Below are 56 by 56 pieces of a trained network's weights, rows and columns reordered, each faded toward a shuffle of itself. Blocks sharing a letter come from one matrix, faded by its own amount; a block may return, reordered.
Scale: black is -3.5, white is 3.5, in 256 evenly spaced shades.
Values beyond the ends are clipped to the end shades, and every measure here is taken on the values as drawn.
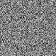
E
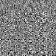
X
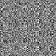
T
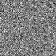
E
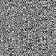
T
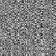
T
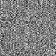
T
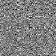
X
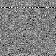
X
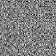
X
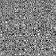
X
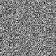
T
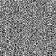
T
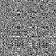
X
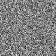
E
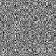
T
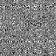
X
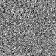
E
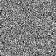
E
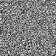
E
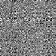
X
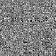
X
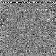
X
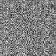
T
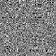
X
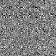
X
